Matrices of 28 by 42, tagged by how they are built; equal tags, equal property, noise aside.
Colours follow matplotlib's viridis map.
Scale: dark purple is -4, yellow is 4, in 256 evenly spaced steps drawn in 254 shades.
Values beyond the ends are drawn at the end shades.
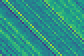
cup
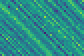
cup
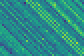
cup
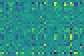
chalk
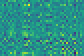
chalk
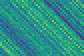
cup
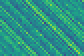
cup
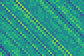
cup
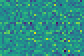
chalk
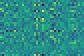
chalk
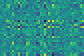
chalk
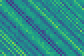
cup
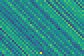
cup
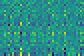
chalk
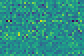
chalk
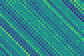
cup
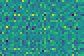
chalk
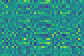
chalk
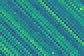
cup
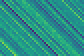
cup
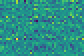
chalk
